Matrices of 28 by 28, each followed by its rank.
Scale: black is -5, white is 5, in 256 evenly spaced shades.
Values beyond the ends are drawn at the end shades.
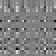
two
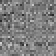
five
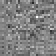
five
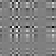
one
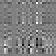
two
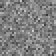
full rank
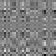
two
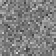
full rank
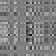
two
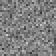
full rank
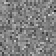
full rank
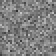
full rank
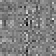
five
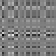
one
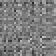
five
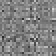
five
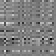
two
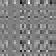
two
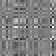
two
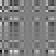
one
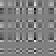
one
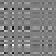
one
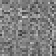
five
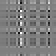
one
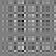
one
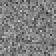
full rank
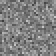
full rank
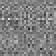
five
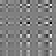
one
